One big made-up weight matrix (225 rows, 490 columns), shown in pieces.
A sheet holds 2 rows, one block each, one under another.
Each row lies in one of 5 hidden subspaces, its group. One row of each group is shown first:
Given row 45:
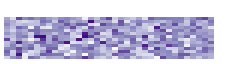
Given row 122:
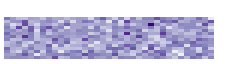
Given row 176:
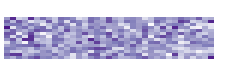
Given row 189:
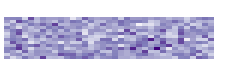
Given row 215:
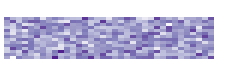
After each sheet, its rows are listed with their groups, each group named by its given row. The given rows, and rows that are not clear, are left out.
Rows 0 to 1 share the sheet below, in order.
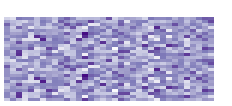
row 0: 45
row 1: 45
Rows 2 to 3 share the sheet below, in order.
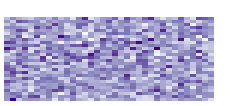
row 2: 189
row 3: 215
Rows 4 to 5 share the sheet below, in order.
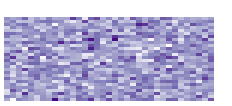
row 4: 189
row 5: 215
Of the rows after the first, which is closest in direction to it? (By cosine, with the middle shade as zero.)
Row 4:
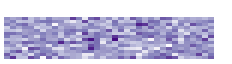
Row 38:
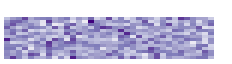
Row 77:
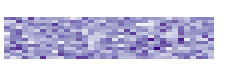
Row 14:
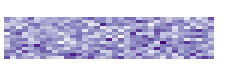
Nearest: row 38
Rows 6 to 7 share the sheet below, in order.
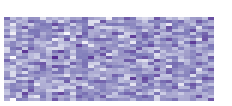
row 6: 215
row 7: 215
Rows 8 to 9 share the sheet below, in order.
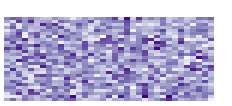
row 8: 189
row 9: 176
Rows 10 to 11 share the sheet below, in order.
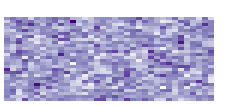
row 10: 122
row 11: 122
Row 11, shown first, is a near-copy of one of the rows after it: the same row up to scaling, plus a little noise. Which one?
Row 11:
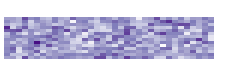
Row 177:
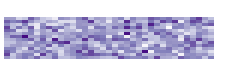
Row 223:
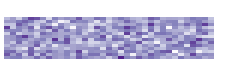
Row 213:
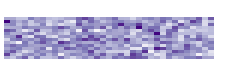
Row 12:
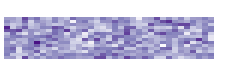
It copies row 12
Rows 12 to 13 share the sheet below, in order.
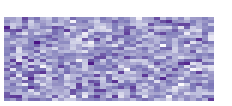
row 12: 122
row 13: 176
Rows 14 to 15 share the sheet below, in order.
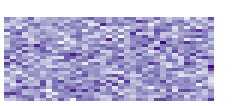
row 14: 189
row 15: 122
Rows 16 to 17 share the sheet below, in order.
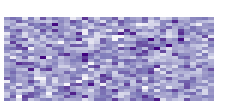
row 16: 189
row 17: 45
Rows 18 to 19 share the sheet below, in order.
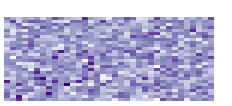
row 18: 215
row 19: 45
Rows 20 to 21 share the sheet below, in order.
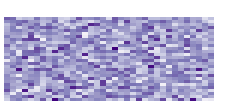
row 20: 45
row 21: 189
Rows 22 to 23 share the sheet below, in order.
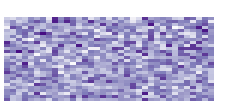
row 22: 176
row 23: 122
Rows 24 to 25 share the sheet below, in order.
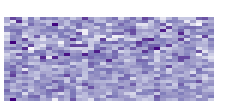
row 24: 189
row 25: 215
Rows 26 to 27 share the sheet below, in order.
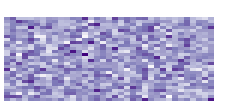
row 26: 45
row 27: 176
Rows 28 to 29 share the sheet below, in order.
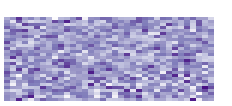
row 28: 215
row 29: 189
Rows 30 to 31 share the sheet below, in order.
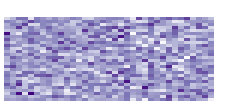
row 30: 189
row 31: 176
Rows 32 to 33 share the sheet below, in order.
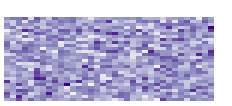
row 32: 122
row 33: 45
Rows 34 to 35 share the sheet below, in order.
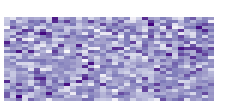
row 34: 176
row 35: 45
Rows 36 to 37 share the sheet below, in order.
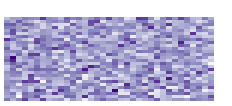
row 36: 215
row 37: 45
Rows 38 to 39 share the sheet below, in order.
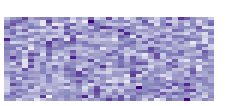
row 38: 215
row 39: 189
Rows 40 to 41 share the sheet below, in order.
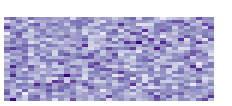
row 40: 189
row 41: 215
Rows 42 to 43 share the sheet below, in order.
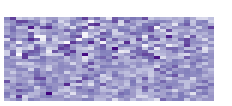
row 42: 45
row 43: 45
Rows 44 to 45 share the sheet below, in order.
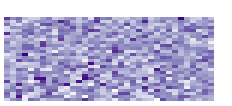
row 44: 122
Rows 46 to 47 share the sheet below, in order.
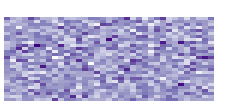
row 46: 189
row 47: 176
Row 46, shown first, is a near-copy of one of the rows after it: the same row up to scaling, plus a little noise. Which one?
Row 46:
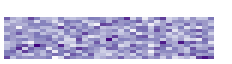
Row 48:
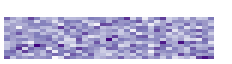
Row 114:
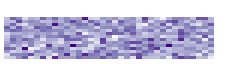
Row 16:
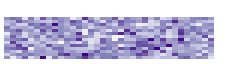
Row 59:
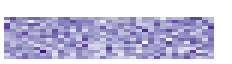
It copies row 48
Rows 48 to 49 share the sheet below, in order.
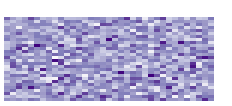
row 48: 189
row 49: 215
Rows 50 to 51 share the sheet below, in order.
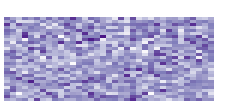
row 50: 189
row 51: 122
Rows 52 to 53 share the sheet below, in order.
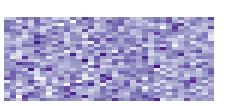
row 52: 122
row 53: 45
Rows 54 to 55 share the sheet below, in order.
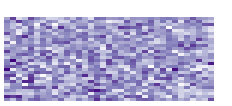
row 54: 122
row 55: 176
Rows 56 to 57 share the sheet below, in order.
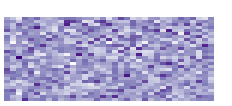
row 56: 189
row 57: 122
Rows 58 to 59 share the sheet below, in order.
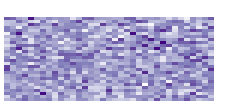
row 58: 189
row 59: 189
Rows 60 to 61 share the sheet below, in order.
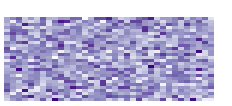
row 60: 215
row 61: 189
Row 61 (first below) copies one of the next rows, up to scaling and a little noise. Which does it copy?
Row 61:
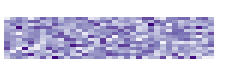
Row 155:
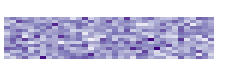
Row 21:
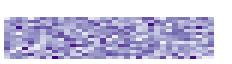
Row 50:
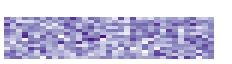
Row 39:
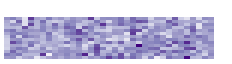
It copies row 21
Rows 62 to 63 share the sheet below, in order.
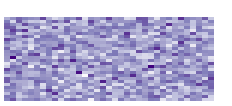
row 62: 215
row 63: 122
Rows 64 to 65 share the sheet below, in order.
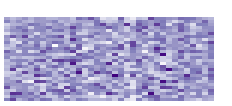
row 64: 176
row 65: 122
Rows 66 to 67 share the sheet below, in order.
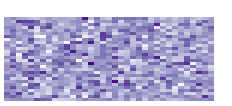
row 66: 45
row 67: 176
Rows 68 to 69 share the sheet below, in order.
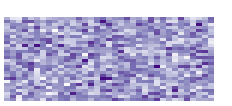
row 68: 189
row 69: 45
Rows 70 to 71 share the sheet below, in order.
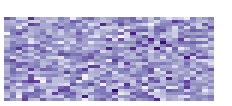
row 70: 189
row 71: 45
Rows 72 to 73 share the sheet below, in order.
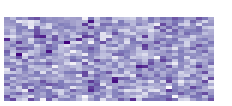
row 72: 45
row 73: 189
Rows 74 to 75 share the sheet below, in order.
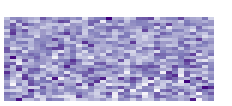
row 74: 215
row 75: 189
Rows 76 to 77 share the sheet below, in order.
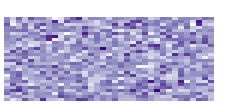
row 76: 215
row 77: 189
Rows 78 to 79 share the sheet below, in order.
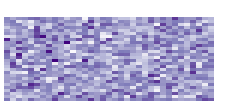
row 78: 45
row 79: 215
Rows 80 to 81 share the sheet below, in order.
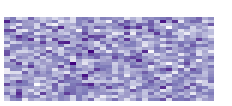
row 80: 122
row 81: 122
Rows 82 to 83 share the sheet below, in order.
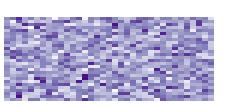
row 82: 215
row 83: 45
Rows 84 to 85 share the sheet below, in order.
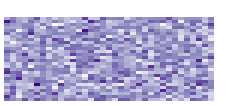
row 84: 122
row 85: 122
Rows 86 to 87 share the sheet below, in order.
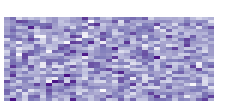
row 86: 45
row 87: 215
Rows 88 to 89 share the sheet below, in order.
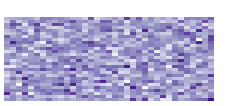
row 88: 122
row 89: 176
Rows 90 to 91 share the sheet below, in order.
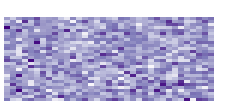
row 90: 122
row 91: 189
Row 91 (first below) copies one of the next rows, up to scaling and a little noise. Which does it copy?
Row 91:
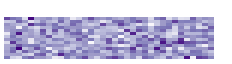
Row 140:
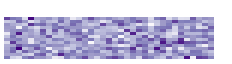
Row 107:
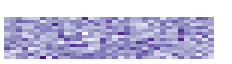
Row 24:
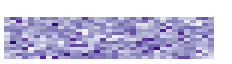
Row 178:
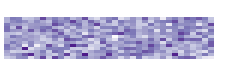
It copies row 140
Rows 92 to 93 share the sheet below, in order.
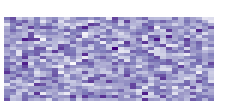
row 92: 45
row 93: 122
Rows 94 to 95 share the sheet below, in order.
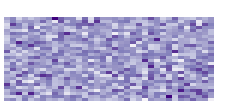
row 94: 215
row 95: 176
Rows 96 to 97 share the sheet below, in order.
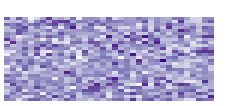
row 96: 122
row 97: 189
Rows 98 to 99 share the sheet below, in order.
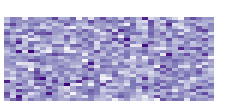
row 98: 176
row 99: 45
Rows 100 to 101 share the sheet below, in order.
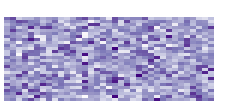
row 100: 45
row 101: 189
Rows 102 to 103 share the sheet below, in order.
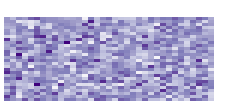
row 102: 45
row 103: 122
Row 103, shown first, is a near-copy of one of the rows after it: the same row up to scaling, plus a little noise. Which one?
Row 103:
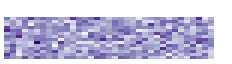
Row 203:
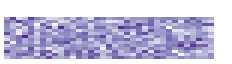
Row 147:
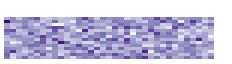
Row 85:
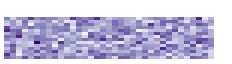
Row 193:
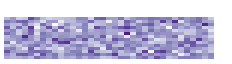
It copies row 85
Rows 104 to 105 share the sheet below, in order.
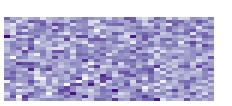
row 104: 215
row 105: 45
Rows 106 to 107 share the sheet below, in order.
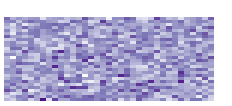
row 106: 215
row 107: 189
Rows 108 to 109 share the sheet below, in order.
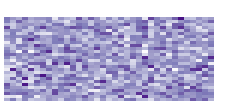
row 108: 176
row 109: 176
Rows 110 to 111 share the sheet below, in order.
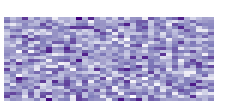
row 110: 176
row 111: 122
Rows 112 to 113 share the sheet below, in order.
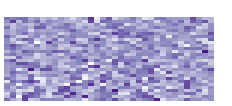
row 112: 215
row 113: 45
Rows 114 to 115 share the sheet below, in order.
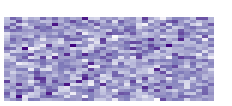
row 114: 189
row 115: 45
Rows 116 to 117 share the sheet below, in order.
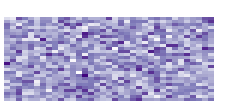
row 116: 45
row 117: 122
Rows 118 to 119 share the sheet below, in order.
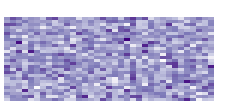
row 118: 176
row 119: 189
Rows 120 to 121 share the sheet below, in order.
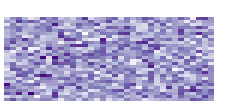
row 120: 189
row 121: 176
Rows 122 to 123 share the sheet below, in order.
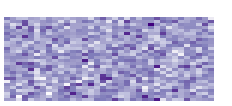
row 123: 45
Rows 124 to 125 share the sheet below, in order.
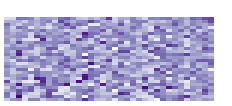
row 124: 45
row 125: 45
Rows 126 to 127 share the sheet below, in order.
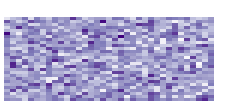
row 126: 189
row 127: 215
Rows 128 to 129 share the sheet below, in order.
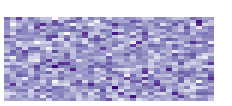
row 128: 215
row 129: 122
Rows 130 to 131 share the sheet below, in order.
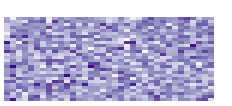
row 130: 176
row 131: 215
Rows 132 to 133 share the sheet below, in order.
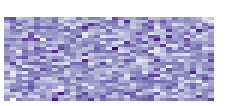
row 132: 45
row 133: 215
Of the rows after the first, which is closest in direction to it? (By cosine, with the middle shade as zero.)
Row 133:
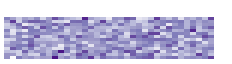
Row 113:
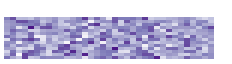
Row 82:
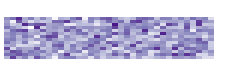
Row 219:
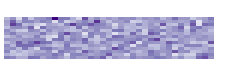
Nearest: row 219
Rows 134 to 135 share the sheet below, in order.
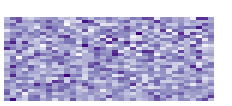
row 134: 189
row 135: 215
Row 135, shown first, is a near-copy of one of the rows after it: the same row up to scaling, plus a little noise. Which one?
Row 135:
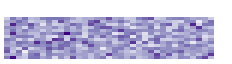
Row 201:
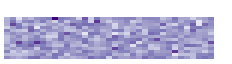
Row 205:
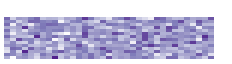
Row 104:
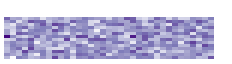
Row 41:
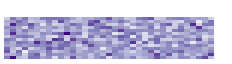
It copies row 41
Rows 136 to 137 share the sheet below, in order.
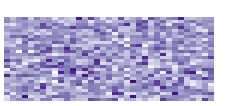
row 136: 176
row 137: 122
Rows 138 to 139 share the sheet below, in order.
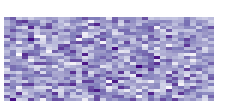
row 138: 45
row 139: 189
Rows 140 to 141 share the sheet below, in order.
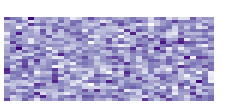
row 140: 189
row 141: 122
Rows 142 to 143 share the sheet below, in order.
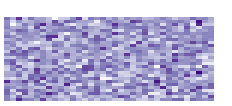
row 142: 215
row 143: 45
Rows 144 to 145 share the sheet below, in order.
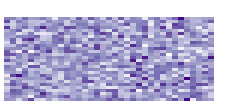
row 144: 176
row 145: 189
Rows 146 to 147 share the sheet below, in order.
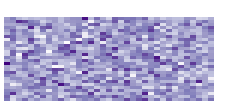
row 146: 45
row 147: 122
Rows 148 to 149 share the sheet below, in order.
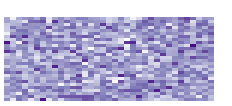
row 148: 176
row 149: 189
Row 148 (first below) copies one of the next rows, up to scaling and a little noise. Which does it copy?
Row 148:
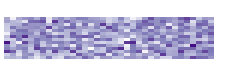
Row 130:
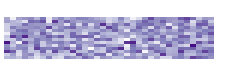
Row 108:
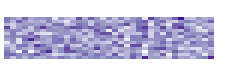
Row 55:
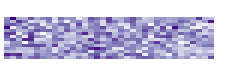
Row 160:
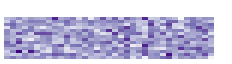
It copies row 130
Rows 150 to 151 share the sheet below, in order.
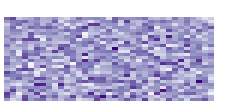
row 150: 45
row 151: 122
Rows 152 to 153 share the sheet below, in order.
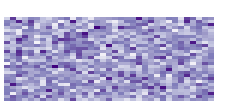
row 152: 122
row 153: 122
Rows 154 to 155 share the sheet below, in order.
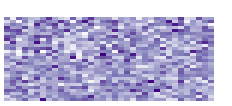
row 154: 122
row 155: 189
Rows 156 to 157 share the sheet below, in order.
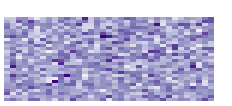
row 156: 45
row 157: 215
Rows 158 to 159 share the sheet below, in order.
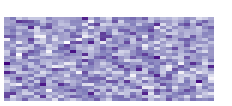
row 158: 45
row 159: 122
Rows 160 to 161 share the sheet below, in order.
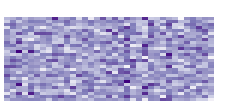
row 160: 176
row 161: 176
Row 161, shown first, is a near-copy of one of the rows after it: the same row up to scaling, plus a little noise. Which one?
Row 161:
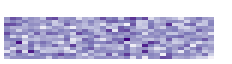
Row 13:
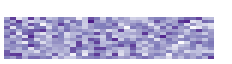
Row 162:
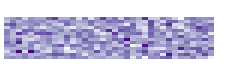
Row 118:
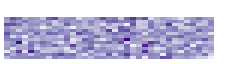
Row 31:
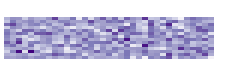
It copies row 118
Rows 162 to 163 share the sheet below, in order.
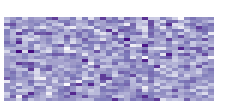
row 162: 176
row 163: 45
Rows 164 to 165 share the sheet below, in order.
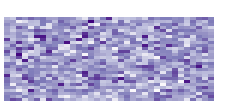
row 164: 45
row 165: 189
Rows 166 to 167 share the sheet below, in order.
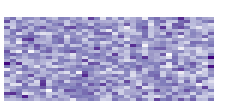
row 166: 176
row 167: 122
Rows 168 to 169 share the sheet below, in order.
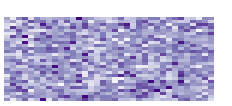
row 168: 176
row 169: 189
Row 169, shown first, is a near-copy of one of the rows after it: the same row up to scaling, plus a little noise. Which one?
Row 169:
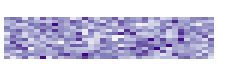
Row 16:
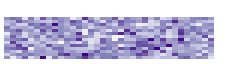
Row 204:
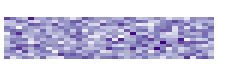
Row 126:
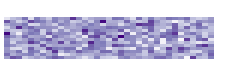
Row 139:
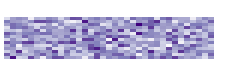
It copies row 16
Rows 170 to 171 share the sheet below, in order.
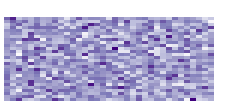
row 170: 45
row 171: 189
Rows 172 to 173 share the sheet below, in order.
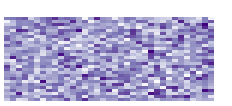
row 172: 122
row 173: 45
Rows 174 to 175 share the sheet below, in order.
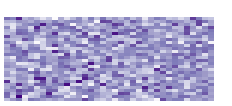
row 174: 215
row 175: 45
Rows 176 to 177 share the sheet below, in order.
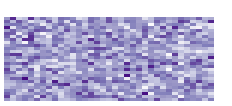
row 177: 122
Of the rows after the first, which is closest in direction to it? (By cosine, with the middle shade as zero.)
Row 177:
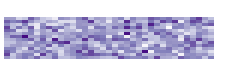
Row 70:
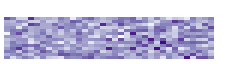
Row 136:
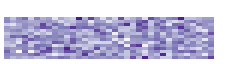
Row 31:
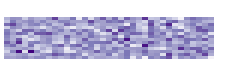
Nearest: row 136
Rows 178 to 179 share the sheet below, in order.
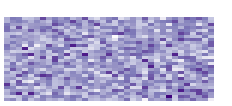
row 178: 189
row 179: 176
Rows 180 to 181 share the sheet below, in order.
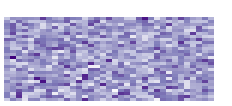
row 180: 215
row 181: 45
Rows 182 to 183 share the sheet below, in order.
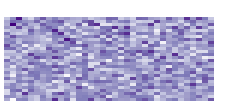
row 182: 189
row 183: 215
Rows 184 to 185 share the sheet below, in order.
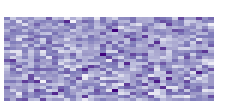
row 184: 122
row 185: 45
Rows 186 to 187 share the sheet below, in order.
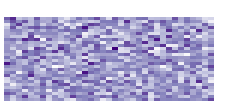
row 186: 45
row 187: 122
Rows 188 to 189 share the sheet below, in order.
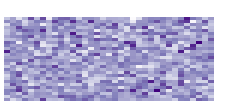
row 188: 176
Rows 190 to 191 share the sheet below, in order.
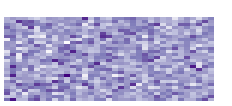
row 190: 45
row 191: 215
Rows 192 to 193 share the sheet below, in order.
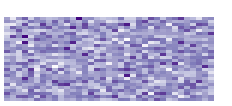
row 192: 176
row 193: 122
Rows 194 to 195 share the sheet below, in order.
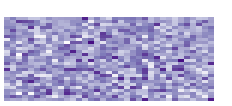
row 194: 45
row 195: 176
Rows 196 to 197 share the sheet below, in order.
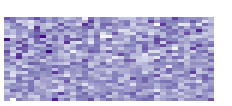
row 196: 45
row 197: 215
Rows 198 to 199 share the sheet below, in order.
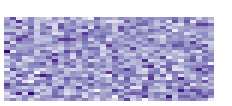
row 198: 122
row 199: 176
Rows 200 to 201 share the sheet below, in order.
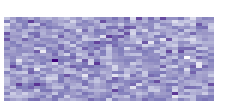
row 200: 189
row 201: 215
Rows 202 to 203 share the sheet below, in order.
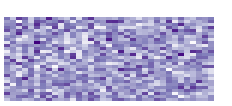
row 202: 122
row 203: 122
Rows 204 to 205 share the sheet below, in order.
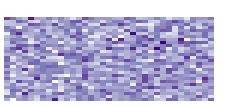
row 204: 189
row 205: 215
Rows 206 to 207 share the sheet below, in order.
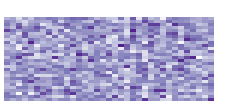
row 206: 189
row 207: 176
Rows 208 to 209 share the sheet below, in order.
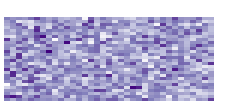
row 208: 45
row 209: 176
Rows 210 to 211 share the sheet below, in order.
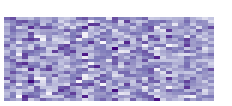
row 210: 45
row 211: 45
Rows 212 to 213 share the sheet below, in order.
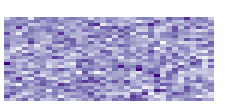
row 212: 189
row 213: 122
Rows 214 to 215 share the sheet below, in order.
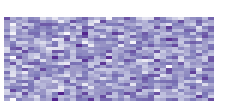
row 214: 215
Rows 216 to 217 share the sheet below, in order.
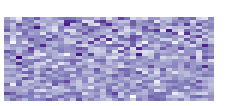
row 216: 189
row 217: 122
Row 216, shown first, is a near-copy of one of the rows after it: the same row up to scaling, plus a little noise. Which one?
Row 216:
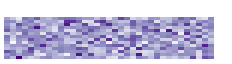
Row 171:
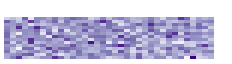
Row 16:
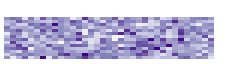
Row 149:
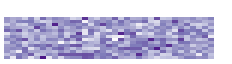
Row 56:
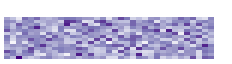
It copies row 56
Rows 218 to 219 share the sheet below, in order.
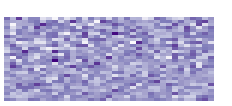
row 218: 215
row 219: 215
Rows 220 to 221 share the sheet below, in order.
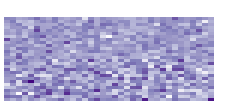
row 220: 45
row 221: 176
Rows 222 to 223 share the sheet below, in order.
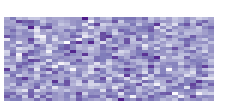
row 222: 45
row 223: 122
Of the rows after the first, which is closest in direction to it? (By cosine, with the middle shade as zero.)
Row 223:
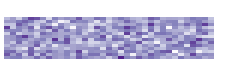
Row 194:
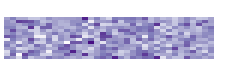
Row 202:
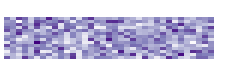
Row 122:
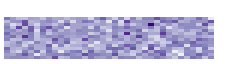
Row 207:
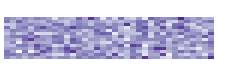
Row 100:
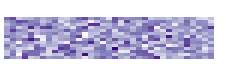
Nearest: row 122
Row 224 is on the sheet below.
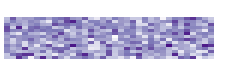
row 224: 189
